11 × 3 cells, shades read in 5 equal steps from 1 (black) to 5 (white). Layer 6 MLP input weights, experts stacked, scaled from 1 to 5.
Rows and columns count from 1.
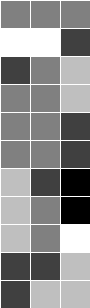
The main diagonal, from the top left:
3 5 4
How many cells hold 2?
8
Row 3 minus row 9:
-2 0 -1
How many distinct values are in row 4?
2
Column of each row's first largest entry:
1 1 3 3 1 1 1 1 3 3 2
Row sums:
9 12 9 10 8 8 7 8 12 8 10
